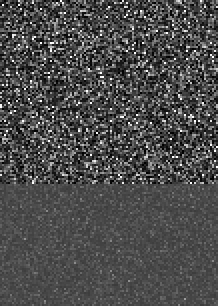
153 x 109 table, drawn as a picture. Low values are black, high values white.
Slope: none. Mirror symmetry: none. Average level on the scale: 30%. Histogram: skewed, a long tail of high values. Seam: horizontal, 60% of the way down, the bottom part calmer. Stripes: none.
